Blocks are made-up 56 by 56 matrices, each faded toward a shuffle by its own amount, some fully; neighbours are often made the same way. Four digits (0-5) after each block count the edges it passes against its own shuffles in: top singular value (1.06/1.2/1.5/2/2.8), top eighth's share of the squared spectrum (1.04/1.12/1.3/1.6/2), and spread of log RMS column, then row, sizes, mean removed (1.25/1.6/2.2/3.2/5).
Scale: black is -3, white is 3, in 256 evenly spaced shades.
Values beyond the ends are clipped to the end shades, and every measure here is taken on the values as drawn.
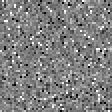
0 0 0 0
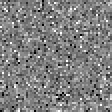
1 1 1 0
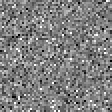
0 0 0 0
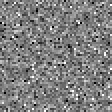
0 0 0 0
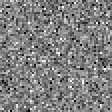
0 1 0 0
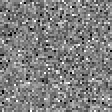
0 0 0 0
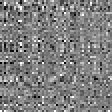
4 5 3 3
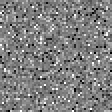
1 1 0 0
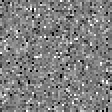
1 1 1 0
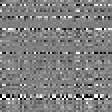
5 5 2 4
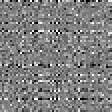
4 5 2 4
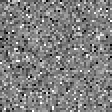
0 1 0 0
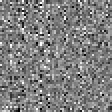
3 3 3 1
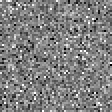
1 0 0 0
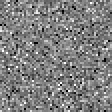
0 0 0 0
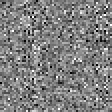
3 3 2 1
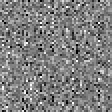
3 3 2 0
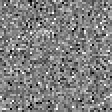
2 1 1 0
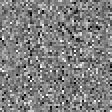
3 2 2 0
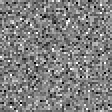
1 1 0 0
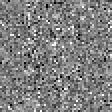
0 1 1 0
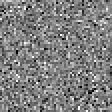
0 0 1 0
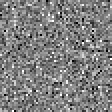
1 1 2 0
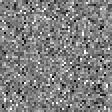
1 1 0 0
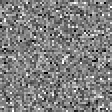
0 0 0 1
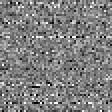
2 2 0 3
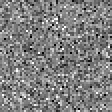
0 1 0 0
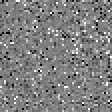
3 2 1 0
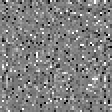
3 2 1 0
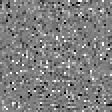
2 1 0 0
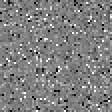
2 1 0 0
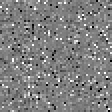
1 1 0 0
